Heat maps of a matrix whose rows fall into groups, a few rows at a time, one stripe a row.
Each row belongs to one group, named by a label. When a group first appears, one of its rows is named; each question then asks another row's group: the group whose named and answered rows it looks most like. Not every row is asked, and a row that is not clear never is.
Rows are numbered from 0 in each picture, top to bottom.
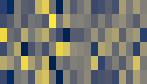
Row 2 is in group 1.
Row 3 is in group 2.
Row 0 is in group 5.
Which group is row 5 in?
5
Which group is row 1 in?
2
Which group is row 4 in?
1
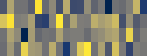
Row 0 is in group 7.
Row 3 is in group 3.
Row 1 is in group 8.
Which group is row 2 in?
8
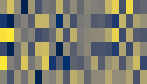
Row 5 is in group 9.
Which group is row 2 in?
8
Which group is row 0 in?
8
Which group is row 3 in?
5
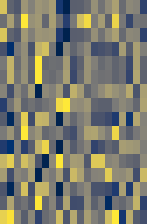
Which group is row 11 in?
8
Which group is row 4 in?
7
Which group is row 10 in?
5
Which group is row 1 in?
3
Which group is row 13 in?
5
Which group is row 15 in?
8
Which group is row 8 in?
5
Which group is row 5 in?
7
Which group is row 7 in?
2
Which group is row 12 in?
9
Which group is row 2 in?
1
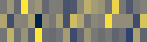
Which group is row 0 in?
3
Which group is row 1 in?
9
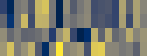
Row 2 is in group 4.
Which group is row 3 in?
8
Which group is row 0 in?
5
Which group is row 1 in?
5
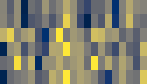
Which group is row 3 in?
2
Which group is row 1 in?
4
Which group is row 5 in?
2
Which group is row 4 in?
9
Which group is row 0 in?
4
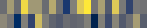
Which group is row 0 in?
3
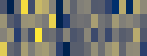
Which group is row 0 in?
5
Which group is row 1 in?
1
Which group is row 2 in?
7
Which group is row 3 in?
1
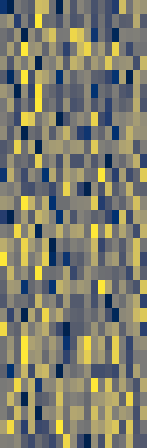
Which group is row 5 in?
5
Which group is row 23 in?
1
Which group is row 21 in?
7
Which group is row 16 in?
9
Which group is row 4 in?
9
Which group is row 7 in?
7
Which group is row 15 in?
5
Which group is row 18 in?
1
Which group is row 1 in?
7
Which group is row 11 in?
7
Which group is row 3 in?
3
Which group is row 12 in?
2
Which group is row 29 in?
9
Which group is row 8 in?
1
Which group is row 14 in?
1
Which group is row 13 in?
4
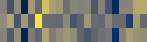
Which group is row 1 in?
7
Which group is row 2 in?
4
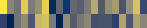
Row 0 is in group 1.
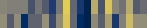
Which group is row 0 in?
4
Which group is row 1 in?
4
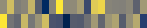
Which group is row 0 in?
8
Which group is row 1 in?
1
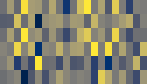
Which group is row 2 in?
3
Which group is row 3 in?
9
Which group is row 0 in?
3
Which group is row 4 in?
7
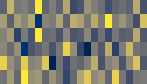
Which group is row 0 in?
7
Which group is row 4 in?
1
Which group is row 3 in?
4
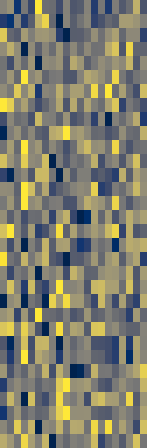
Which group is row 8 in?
7
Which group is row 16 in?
8
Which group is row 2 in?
1
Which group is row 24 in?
5
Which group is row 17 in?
4
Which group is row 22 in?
7
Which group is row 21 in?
2
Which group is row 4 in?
9
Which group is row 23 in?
8
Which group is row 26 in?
4
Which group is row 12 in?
5
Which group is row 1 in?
5
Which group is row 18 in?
1
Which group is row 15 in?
4
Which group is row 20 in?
8
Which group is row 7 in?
8
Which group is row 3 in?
8
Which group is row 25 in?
5
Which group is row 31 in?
1
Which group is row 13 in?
1
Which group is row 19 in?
9
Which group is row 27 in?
2
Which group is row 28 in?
8
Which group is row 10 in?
3
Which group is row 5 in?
3
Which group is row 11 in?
1
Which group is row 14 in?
3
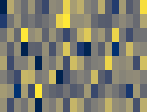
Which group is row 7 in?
9
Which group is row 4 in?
9
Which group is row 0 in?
2
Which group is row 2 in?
3
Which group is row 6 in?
7
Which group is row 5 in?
1
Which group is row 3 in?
4
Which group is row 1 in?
2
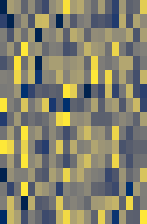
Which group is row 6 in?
4
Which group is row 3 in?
3
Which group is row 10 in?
8
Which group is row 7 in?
1
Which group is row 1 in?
5
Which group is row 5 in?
9
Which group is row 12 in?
2
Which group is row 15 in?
2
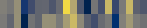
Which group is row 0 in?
4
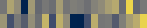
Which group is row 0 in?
8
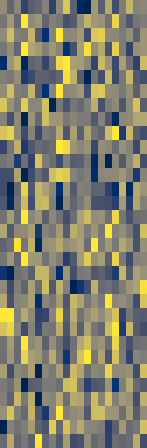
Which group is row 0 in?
4
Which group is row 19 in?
5
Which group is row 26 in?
9
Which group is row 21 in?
9
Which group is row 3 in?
3
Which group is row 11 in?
7
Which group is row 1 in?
3
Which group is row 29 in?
8
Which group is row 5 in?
4
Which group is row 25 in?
3
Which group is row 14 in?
5
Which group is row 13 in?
5
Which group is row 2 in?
8
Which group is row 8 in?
4
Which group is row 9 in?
8
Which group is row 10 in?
2
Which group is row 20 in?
4
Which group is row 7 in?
1
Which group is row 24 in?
3
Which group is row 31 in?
7
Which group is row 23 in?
8
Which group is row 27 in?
4
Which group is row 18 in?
3
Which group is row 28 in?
9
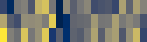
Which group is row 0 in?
5
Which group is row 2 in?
1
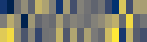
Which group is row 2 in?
8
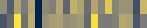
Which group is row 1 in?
9
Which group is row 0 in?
9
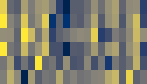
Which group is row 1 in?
1
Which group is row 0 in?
1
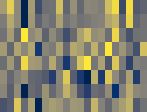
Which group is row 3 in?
9
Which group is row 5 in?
4
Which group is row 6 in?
4
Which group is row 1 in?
8
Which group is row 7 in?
9
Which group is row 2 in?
3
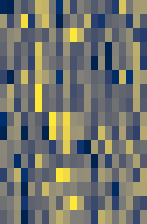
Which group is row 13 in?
4
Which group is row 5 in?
5
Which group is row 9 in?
2
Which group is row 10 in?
4
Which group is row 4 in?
7
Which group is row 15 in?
2
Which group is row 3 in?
7
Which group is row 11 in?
7
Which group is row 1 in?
5
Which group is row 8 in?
2
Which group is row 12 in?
2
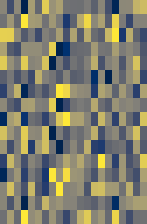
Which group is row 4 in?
1
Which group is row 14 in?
4
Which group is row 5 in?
7
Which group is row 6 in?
2
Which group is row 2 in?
8
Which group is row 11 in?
2
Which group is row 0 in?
4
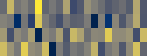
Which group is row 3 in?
1
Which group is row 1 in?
7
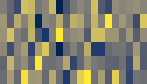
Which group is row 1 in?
9
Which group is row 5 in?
3
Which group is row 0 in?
1
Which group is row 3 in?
5
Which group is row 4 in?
7
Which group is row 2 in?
8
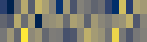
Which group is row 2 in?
3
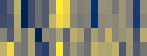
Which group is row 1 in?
2
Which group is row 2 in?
9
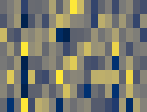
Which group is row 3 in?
3
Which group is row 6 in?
4
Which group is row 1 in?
2
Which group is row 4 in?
4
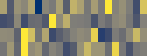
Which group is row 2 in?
1
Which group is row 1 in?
2
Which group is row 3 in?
3
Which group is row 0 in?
9
